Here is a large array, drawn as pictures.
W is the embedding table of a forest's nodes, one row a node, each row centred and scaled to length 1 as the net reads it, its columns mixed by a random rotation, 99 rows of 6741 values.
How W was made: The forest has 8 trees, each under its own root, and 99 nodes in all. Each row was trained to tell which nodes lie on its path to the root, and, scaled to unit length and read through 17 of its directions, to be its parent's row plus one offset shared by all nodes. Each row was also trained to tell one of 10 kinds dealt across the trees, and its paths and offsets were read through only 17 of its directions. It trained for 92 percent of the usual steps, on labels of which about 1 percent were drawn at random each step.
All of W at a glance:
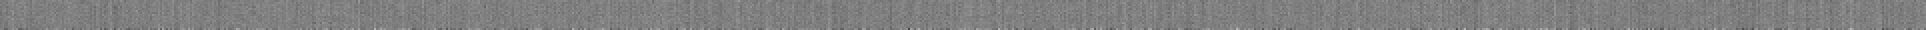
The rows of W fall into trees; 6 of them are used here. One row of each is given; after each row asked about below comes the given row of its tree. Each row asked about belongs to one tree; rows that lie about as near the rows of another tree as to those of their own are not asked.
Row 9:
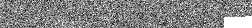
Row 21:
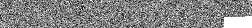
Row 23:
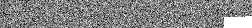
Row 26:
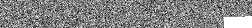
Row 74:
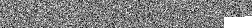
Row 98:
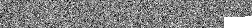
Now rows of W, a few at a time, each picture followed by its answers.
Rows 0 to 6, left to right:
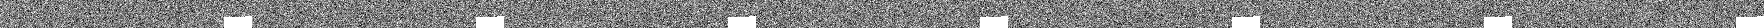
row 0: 26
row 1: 26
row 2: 9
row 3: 23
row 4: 9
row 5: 98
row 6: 98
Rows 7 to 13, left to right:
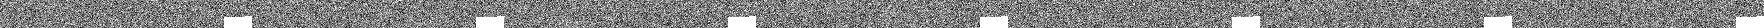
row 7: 74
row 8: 98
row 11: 26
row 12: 23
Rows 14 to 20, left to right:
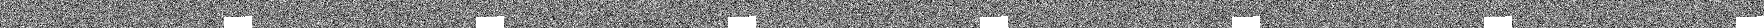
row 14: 21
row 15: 74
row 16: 9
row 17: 26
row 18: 98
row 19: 23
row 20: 21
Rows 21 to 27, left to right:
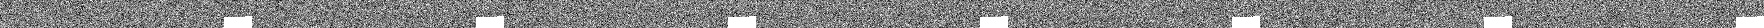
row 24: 23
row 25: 23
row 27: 23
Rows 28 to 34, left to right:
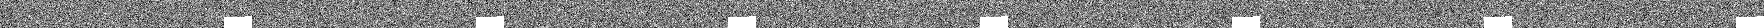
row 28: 74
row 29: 21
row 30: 23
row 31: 23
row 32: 98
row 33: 26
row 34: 74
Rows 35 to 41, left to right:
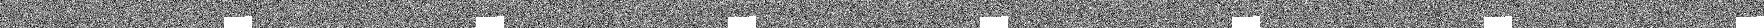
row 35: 21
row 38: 9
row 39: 9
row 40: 26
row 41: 21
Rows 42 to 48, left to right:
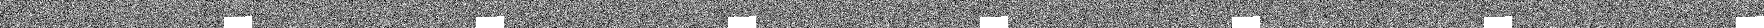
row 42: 23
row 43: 23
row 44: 23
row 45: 98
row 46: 26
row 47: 98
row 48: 23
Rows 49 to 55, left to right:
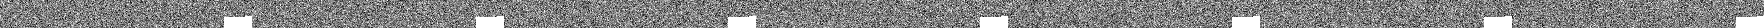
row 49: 9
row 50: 26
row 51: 21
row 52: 9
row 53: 23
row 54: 21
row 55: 21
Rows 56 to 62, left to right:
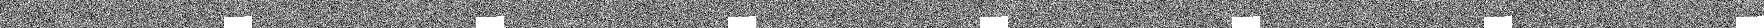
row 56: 74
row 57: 21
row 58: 74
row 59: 26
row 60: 26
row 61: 74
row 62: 23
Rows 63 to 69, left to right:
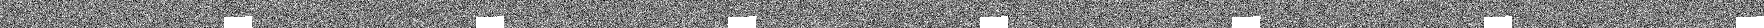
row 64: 74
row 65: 98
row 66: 9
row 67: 21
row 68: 9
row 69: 21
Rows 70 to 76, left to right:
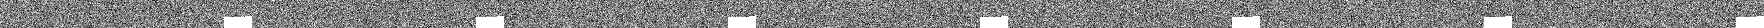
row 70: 26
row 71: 26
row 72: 98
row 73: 9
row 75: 21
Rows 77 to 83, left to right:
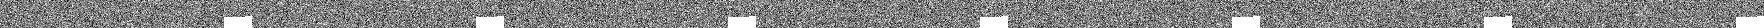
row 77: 98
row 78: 74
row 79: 98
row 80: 23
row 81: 9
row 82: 9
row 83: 23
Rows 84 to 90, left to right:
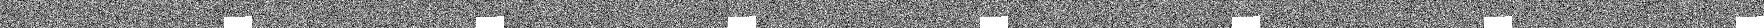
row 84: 98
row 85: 21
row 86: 23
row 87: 26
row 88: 23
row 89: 26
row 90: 26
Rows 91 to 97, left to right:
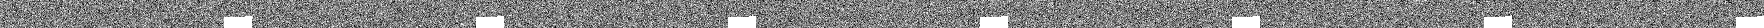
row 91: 26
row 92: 9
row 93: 98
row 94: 23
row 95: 74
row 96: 21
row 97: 21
